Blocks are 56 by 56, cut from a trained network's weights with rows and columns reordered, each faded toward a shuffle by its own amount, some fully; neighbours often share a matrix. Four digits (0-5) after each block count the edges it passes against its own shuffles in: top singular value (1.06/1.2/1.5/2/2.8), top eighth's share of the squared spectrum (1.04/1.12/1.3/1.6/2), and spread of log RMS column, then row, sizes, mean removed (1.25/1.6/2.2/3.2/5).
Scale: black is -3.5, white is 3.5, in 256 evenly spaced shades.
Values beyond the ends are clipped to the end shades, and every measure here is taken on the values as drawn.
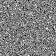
1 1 0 0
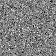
0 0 0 0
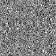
3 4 2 1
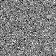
0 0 0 0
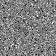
0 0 0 0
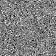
1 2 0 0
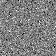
0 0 0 0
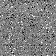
1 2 1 0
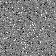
0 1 0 0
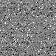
1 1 0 0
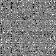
2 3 2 0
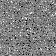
1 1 0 0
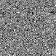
2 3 1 2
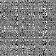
3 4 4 1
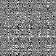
3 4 3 1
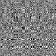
4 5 3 3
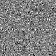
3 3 0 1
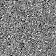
1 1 0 0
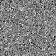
2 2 0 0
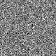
3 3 1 1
